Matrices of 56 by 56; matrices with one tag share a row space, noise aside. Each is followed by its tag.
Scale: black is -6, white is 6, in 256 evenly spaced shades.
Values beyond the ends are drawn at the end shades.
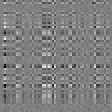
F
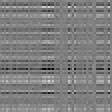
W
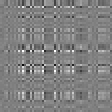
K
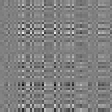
K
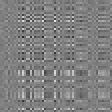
K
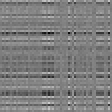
W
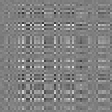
K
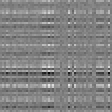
W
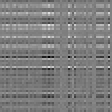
W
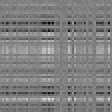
W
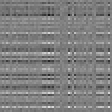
W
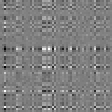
F
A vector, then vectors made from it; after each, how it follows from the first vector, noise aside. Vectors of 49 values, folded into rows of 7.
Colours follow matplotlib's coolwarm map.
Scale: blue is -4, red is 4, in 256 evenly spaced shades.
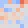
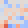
reversed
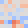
wrapped around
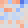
negated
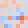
wrapped around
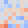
reversed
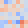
wrapped around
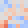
reversed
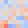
reversed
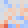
reversed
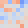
negated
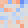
negated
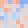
negated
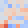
reversed
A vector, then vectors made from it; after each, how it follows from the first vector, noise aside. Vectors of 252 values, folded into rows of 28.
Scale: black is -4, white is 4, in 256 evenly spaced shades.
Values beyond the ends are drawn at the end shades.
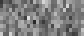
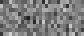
sign-scrambled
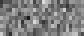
sign-scrambled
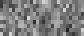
copied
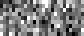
scaled up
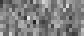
copied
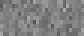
shrunk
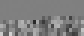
partly zeroed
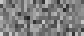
sign-scrambled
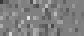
partly zeroed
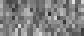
reversed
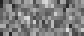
sign-scrambled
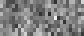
reversed
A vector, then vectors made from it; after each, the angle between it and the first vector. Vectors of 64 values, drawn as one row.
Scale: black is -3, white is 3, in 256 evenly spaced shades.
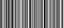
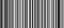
partly aligned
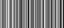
nearly opposite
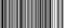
orthogonal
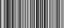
partly aligned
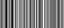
partly aligned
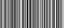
partly aligned
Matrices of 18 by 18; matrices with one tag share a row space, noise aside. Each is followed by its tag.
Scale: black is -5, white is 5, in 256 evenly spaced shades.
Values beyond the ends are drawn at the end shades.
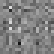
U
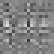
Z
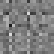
Z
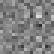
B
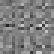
B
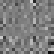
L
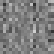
L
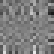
L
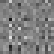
U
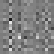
U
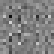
U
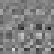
B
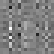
U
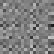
L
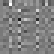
U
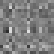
Z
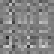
Z
